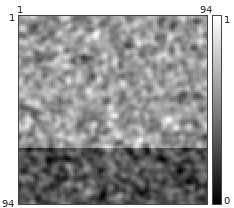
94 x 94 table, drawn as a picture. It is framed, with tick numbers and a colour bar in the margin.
No regular stripes run through it. A horizontal seam about 70% of the way down splits the table, and the top part is higher. The field is mottled with small blotches.
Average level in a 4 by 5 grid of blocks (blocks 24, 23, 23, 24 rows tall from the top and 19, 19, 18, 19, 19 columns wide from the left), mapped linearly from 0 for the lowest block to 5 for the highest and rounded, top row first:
4 5 5 5 5 | 5 5 5 5 4 | 4 4 4 4 4 | 0 1 1 0 0
